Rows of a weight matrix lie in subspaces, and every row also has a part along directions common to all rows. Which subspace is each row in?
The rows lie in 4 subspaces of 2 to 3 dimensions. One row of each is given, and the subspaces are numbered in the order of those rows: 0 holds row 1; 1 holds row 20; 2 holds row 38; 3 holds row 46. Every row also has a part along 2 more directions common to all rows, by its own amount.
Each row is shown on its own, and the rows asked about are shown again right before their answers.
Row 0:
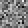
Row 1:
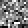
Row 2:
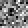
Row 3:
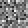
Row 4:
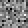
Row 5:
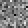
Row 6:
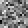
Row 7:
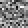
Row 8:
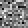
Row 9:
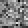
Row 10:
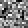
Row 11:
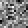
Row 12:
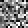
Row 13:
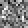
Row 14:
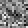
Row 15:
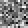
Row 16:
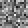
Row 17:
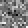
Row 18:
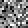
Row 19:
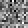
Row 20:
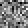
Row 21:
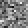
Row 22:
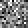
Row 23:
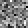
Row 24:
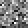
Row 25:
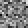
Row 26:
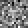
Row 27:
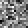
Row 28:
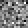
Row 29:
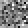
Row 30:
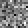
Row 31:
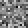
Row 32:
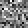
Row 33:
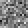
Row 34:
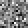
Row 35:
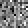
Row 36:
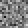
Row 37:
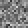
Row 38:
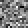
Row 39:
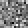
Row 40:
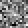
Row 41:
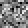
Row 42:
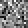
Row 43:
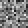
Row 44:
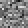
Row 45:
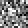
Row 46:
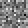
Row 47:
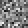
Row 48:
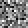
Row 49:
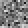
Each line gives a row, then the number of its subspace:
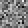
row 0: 2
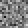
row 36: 1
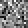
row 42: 2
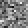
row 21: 3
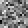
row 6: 3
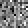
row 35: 1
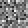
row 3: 3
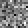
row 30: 1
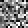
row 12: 2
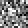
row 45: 0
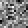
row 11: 3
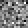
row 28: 0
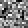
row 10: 2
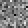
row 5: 1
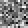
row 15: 0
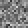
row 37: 2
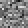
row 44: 2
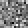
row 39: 0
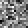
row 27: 3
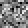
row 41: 1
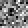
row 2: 0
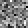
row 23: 1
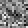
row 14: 1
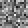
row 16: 3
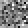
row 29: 0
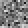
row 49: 0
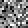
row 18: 1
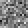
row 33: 3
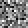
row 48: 3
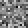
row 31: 1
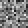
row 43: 3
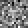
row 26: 0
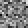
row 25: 1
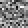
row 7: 2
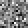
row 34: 0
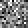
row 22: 2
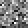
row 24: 0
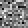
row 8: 2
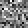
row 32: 2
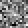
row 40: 1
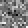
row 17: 1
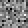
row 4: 3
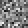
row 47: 0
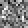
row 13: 2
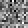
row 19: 2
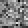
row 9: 0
